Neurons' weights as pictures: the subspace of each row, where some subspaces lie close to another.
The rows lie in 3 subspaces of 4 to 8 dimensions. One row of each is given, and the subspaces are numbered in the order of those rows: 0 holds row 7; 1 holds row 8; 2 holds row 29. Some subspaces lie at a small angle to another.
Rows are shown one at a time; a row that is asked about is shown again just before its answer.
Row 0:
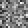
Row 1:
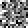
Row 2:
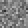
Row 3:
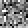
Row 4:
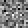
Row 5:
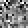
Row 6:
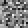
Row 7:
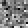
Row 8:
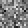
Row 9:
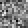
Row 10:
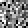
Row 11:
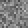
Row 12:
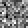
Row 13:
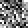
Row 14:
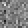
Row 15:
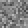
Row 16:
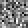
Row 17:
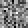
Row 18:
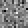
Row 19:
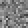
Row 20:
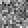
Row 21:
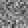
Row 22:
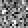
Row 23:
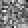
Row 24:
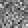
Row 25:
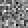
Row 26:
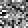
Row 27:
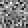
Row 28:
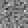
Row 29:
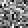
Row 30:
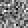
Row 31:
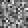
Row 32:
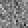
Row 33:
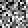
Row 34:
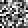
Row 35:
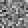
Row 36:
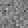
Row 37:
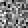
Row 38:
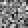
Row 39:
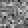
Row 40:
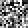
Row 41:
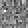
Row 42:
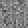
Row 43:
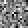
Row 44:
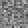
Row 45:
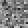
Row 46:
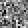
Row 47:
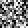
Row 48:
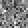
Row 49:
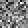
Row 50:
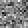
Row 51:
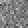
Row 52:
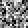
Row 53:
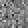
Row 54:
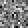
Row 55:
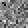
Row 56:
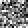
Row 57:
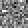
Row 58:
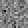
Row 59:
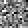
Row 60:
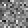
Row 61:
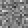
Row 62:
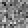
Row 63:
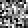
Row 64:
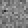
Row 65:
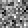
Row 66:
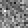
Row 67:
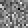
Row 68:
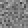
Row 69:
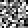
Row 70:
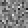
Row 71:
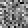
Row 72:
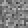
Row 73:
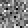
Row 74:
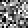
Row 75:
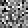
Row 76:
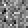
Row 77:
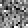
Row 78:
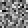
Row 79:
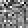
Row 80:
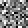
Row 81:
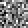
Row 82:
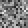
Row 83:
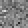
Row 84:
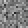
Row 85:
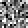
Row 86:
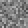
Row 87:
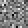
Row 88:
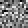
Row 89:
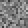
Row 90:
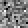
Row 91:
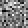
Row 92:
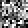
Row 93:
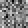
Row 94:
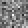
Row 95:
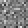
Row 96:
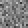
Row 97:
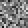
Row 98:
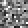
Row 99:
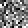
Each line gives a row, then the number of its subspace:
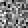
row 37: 0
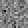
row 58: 2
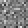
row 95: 0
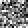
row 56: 2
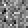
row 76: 1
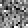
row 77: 0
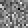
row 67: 2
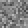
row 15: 1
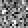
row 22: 1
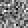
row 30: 0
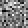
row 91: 2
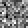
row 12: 1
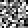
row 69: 1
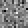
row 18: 2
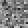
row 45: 0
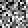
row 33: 2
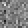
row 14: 0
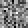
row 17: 2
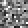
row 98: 0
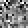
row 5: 2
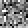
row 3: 1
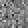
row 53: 2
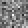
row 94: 2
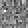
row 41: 2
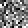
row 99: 0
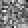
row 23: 2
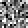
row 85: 1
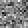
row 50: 1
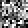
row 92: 0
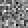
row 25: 0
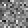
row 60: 2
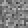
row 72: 0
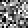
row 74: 1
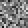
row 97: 1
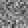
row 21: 2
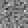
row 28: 0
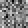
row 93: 2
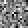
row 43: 1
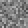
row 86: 1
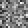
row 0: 2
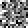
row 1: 2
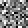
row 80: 0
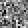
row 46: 0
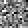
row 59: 1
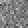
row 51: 0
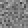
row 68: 0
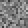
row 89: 1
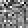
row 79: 2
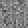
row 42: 2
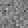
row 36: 0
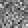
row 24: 0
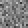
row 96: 0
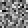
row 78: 2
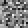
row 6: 0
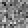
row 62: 1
